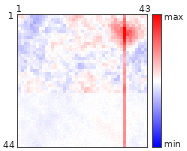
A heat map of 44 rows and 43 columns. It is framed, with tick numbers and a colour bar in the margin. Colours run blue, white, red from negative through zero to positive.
A horizontal seam about 60% of the way down splits the table, and the bottom part is calmer. The top right is the ninth with the highest average. Column 36 differs from the columns beside it. The values are skewed, with a long tail toward high values. The ninth with the lowest average is the top left. One bump rises in the top right.
